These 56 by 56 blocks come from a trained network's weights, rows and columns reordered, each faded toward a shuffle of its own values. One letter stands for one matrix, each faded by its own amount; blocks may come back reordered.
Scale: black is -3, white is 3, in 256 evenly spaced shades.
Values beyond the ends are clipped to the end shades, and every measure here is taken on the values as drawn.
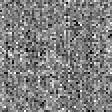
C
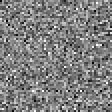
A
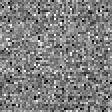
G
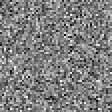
A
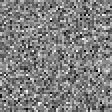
A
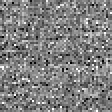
G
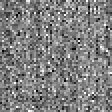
C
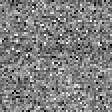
G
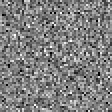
A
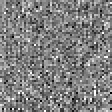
C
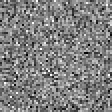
A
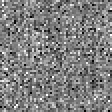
C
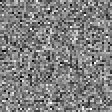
A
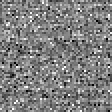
G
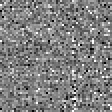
G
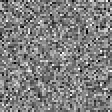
A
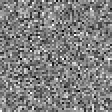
A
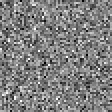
A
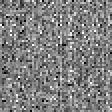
C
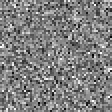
A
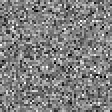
A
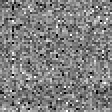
G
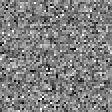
G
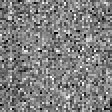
C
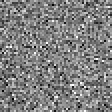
A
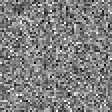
A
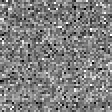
G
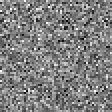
A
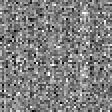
C
